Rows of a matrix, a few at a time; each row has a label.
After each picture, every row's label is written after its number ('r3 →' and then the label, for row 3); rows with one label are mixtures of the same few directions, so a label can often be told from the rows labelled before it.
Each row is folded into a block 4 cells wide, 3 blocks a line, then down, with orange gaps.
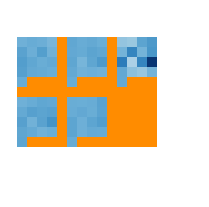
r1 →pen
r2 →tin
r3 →tin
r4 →tin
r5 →tin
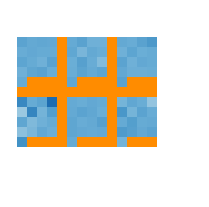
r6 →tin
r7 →tin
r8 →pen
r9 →pen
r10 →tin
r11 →pen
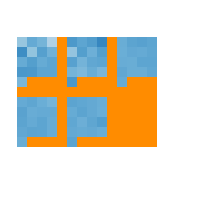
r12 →pen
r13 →pen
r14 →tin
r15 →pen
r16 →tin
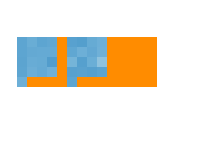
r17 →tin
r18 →tin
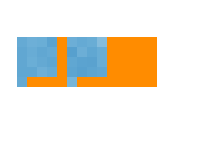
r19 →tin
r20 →pen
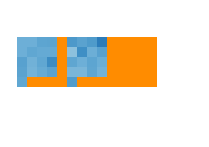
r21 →tin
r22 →pen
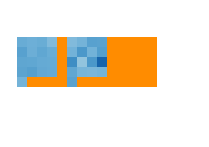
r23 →pen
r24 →tin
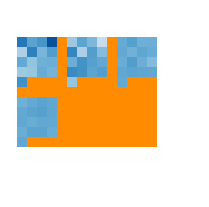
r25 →pen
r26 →pen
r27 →tin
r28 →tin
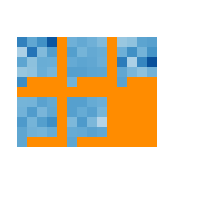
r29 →pen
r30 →pen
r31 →tin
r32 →tin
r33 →tin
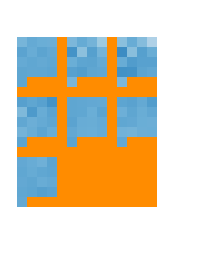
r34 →pen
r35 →pen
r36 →pen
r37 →pen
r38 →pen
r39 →pen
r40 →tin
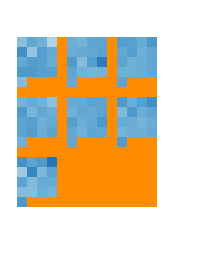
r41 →pen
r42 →tin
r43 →pen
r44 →pen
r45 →tin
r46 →pen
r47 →pen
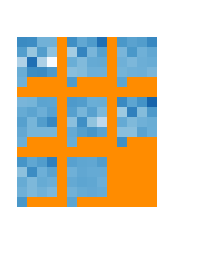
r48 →tin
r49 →pen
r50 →pen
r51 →tin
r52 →tin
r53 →pen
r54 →pen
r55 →pen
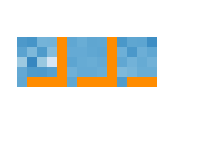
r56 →tin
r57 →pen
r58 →pen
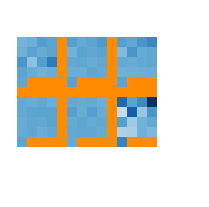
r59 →tin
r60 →pen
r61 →pen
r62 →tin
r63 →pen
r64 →pen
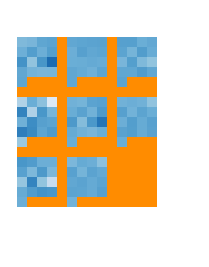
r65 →tin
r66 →pen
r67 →tin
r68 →pen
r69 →tin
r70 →pen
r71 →tin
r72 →pen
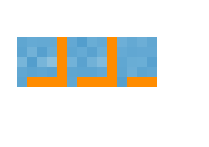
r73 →tin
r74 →tin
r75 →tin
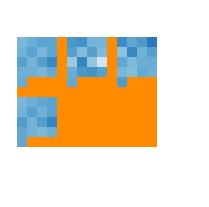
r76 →tin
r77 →tin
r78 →pen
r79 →tin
